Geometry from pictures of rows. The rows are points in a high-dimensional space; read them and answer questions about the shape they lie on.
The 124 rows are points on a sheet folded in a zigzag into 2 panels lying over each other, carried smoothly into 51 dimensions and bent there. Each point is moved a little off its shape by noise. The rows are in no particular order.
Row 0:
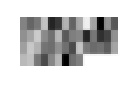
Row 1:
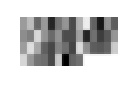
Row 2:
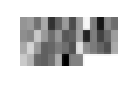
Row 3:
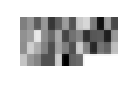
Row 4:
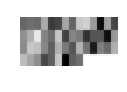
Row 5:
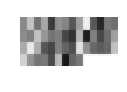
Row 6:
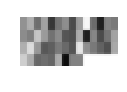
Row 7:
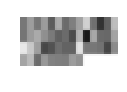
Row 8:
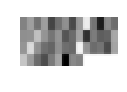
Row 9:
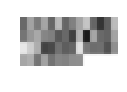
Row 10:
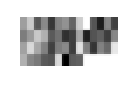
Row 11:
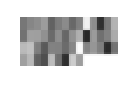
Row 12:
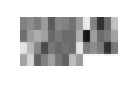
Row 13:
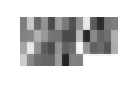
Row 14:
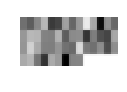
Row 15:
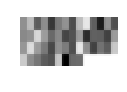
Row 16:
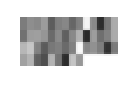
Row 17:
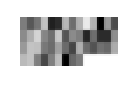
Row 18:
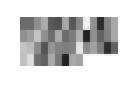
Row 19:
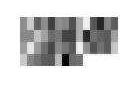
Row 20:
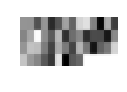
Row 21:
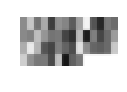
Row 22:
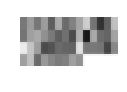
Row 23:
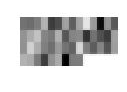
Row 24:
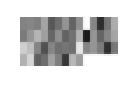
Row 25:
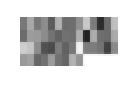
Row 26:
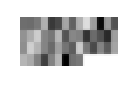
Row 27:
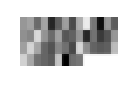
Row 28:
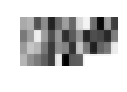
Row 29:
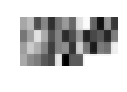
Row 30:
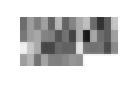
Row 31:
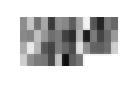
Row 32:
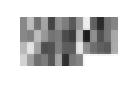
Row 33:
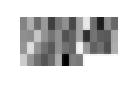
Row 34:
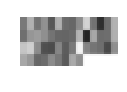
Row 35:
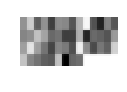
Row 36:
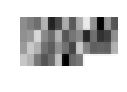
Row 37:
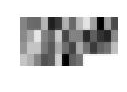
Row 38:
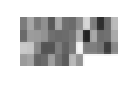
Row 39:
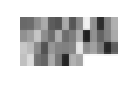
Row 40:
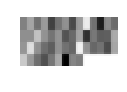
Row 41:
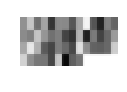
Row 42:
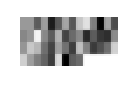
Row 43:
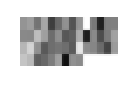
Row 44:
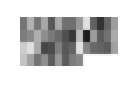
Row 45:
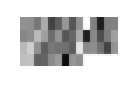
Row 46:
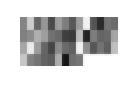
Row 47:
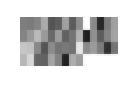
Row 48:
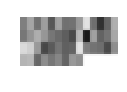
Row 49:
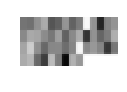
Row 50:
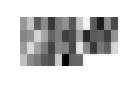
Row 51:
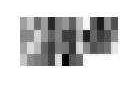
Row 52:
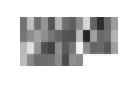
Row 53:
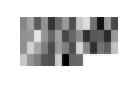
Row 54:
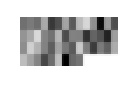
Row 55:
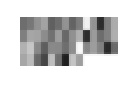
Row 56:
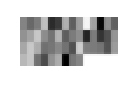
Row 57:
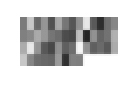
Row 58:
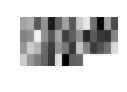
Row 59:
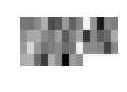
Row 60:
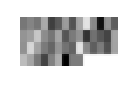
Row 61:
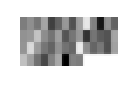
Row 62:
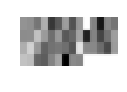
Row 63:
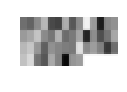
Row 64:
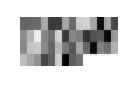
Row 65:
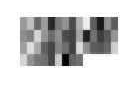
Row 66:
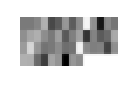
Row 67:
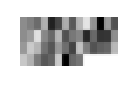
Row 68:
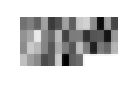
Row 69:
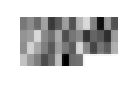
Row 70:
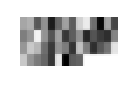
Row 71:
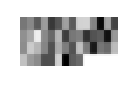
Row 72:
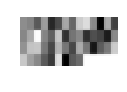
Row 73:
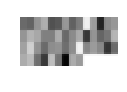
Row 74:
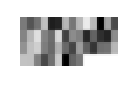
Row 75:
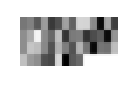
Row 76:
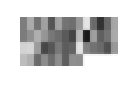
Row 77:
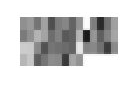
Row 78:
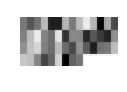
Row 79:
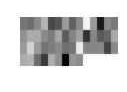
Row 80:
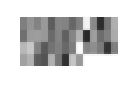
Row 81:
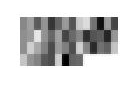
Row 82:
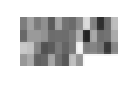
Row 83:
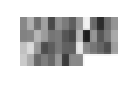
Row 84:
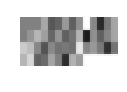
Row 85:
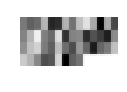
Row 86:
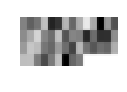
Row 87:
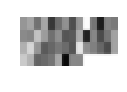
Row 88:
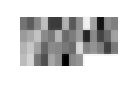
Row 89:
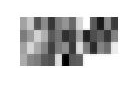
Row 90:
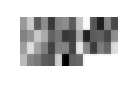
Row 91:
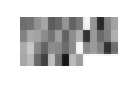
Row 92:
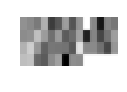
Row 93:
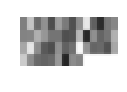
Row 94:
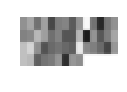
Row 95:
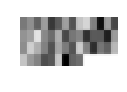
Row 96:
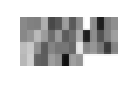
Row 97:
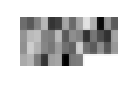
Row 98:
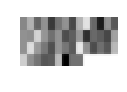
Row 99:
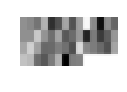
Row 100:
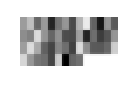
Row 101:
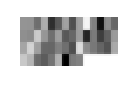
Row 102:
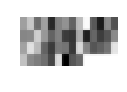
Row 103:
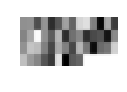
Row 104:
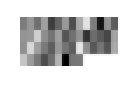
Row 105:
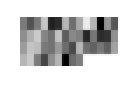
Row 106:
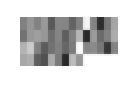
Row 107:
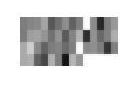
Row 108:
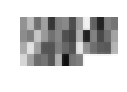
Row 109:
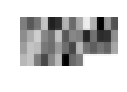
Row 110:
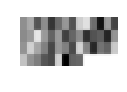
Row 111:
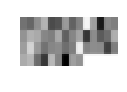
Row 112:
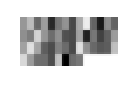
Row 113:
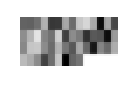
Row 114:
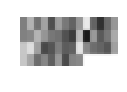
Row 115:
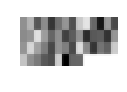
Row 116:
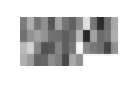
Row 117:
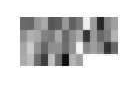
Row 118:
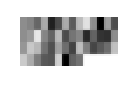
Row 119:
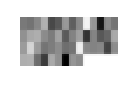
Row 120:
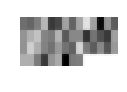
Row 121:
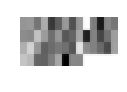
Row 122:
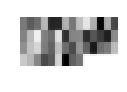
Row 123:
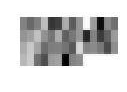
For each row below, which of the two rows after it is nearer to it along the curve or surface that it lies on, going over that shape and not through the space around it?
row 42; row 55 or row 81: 81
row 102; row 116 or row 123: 123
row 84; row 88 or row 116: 88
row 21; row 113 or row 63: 63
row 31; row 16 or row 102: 102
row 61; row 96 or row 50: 50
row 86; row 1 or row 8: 1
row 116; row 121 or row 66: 66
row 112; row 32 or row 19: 32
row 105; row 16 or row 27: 27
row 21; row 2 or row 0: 2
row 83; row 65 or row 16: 65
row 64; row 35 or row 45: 35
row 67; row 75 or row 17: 17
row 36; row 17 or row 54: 17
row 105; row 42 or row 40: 42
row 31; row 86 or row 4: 86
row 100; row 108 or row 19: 108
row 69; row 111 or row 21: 111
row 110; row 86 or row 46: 46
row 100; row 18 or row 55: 18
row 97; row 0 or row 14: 14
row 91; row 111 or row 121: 111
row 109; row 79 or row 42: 42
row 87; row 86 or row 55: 86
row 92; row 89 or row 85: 85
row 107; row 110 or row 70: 110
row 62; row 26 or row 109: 109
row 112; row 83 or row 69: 83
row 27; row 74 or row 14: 74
